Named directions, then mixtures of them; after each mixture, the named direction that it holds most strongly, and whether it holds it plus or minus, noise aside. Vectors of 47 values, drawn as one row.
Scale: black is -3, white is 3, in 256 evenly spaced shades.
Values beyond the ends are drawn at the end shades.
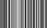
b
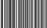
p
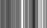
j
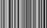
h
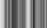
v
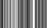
v, minus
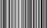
b, plus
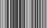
b, minus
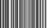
h, minus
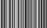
h, plus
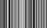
b, plus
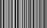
p, minus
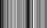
v, minus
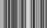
v, plus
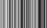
j, minus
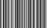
p, minus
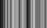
v, minus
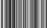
p, plus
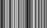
v, minus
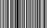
b, minus
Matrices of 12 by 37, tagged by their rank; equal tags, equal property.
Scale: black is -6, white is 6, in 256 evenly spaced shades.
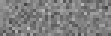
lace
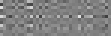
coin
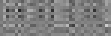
coin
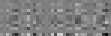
coin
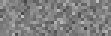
lace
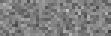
lace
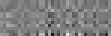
coin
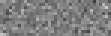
lace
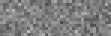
lace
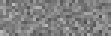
lace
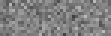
lace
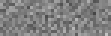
lace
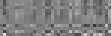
coin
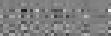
coin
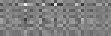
coin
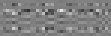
coin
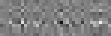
coin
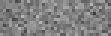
lace
